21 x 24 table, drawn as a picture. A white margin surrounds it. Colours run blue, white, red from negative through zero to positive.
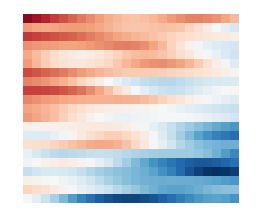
The ninth with the lowest average is the bottom right. On average the colour sits 50% of the way up the scale. There are no lone odd cells. Values rise toward the top left. The top middle is the calmest part. The top left is the ninth with the highest average. Streaks run across, left to right.
